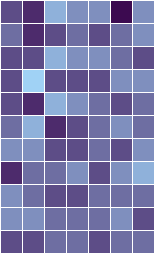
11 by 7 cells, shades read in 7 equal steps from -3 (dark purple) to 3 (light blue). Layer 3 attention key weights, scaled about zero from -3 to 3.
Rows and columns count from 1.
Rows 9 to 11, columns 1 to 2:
1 0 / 1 1 / -1 -1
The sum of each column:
-4 -1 0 0 -2 -1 4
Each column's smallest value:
-2 -2 -2 -1 -1 -3 -1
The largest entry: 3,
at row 4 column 2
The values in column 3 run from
-2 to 2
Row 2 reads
0 -2 -1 0 -1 0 1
